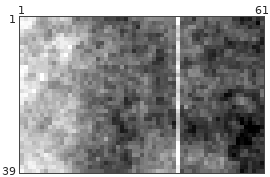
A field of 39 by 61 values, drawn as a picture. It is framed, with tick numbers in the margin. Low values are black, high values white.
Ninth with the lowest average: bottom right. Slope: up to the left. Ninth with the highest average: top left. Grain: blotchy. Odd lines: column 40.
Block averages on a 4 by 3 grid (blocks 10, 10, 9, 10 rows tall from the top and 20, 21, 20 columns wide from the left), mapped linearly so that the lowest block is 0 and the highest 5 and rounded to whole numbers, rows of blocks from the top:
521 | 521 | 510 | 521
